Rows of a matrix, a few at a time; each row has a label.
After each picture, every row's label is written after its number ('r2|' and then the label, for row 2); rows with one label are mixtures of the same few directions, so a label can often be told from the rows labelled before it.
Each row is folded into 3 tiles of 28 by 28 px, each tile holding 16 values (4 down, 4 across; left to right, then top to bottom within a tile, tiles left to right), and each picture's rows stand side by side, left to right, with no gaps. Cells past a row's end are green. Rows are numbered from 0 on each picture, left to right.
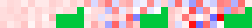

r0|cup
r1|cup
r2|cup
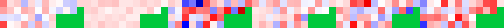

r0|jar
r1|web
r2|web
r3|cup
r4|web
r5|jar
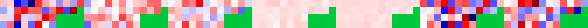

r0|web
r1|jar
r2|web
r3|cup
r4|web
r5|cup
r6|web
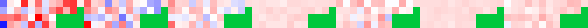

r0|jar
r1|jar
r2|jar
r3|web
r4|cup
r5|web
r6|jar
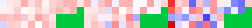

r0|jar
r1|cup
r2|jar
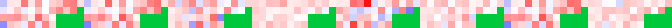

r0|jar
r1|jar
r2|cup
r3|web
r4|web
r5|cup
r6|jar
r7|web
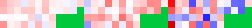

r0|jar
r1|jar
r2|jar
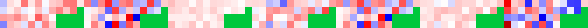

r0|jar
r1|cup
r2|jar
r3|web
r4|cup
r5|web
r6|jar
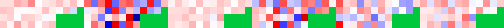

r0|web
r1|cup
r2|cup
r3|cup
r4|jar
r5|cup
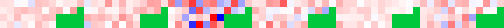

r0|web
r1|jar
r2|cup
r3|web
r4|jar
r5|cup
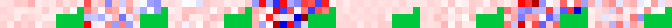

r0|web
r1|jar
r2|web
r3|cup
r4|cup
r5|cup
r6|web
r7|cup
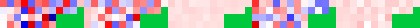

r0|cup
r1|cup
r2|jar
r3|jar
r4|cup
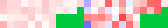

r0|jar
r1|jar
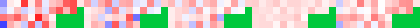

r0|jar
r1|cup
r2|cup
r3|cup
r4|jar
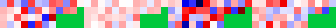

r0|cup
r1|cup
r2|web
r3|web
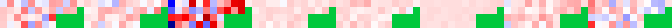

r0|cup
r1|web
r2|jar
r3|web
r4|web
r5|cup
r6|jar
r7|jar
